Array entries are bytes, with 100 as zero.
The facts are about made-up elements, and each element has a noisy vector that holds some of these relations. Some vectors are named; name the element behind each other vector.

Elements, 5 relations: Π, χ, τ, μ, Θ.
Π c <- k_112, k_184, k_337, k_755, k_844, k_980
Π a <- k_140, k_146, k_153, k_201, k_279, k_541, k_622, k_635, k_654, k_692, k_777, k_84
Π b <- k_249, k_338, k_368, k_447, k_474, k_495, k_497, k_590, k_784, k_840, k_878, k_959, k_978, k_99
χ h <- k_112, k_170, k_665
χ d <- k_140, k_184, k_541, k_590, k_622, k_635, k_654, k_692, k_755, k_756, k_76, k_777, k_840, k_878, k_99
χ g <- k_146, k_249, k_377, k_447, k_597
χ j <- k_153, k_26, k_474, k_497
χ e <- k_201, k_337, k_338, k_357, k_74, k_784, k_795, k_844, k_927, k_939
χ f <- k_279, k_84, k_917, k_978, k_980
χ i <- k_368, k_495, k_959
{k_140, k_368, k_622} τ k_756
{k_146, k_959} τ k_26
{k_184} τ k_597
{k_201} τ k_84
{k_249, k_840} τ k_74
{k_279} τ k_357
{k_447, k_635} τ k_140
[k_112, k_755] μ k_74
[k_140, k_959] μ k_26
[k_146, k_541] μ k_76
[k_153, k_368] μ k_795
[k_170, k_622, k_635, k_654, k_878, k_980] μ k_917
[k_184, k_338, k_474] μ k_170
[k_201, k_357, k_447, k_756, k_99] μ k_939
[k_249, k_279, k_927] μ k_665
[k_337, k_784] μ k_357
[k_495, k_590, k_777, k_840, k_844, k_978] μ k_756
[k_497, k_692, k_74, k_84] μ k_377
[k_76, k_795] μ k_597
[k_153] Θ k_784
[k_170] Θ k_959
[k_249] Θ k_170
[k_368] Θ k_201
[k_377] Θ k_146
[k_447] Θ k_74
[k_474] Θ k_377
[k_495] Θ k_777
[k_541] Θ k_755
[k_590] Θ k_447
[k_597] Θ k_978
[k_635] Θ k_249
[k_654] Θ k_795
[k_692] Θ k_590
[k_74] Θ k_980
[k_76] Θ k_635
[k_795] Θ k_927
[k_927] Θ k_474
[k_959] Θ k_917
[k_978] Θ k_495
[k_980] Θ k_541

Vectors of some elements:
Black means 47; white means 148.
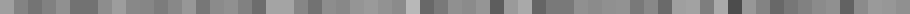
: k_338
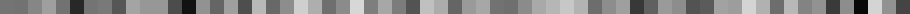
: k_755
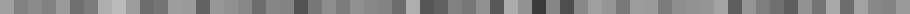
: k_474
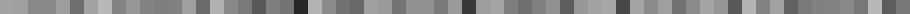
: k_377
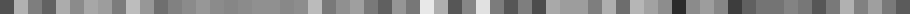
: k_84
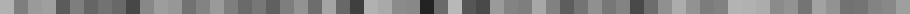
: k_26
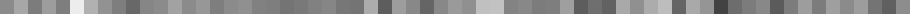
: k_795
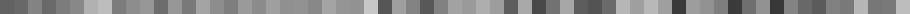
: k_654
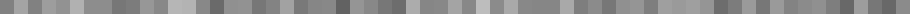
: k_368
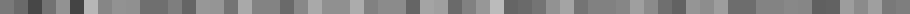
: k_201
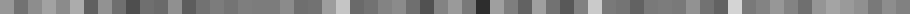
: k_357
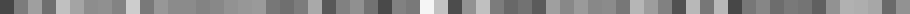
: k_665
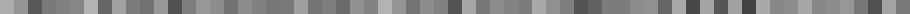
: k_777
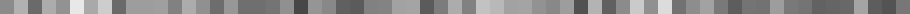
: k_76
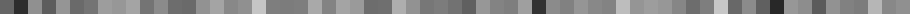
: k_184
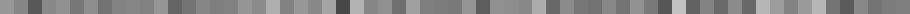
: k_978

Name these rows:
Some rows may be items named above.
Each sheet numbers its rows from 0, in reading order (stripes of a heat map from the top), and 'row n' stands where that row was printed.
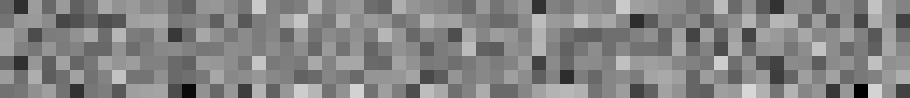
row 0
k_184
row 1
k_74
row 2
k_777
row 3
k_99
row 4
k_184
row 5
k_170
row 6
k_755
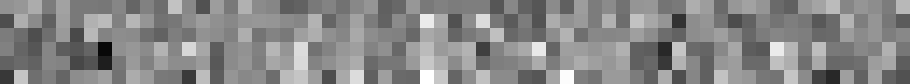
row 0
k_959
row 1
k_84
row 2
k_201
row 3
k_590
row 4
k_447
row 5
k_541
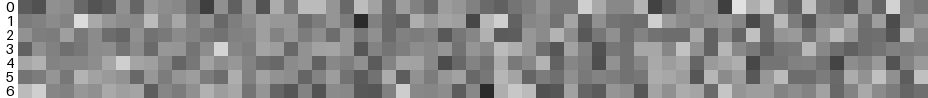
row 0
k_980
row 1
k_249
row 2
k_99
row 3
k_153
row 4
k_635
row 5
k_927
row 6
k_146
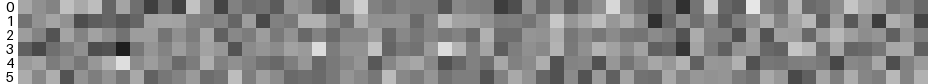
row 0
k_784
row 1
k_74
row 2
k_495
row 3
k_447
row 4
k_635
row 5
k_917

